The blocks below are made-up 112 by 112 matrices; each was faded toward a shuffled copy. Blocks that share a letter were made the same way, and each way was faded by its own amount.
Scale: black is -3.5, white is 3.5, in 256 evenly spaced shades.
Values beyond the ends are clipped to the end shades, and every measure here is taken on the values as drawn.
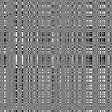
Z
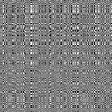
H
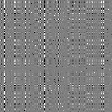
Z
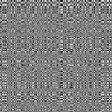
H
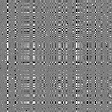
Z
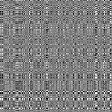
H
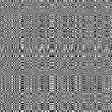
H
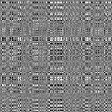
H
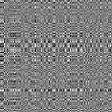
H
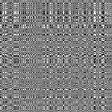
H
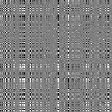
Z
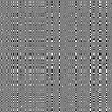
Z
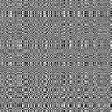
H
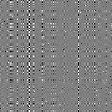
Z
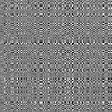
H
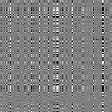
Z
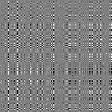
Z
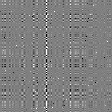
Z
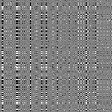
Z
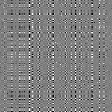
Z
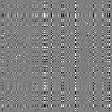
Z
